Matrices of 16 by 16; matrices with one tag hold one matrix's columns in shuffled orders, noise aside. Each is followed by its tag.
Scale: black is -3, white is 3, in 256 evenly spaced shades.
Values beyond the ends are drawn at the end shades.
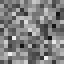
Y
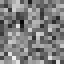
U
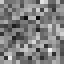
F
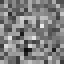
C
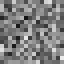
F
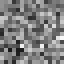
C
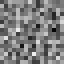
Y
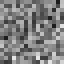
U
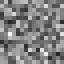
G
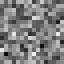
G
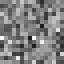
Y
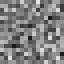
F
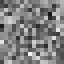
Y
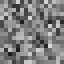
G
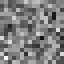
Y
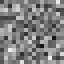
F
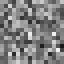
G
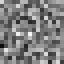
G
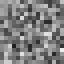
G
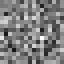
C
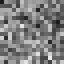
U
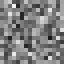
Y
